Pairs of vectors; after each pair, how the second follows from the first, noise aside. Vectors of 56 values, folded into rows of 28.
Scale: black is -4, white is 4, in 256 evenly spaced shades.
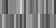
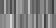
wrapped around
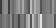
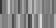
sign-scrambled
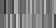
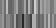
wrapped around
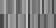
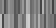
sign-scrambled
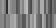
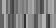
wrapped around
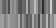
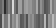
wrapped around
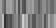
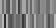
sign-scrambled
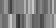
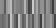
sign-scrambled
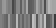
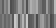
wrapped around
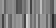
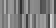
wrapped around
